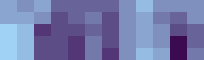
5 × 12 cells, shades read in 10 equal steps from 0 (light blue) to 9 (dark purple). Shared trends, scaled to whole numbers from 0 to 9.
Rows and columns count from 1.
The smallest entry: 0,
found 3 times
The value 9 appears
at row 4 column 11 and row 5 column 11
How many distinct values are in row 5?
8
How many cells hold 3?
13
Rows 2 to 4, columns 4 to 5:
6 5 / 6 6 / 6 7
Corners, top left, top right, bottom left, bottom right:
2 3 0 4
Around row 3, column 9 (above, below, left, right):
2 2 3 3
